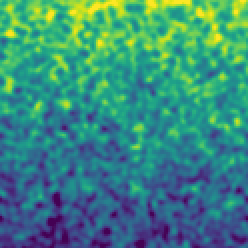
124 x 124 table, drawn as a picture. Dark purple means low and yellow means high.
No row or column stands out. The texture is blotchy. No lone cell stands out from its neighbours. Values rise toward the top.
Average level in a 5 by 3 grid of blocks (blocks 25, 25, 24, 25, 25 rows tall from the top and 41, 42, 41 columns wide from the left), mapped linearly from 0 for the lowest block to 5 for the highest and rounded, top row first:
5 5 5 | 3 3 4 | 2 3 3 | 1 2 1 | 0 0 1
